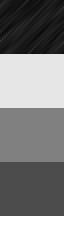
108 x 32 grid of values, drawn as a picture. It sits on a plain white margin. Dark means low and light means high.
It is made of 4 by 1 panels. Panel 1,1: very low, slanting up to the right, faint in contrast. Panel 2,1: very high, flat. Panel 3,1: middling, flat. Panel 4,1: low, flat.
